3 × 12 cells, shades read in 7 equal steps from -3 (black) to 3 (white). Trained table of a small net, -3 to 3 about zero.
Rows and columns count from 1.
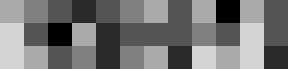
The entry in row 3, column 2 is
1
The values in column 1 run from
1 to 2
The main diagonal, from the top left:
1 -1 -1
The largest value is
2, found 5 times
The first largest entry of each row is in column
1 1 1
